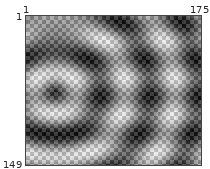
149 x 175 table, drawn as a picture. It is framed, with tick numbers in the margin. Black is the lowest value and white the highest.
Rings: centred on the middle left. Lone odd cells: none. Stripes: horizontal, repeating 4 times.
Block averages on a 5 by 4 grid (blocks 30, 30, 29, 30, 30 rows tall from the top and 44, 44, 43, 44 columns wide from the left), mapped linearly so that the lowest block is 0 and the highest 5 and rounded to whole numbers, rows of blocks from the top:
3411
2012
4122
3123
4522
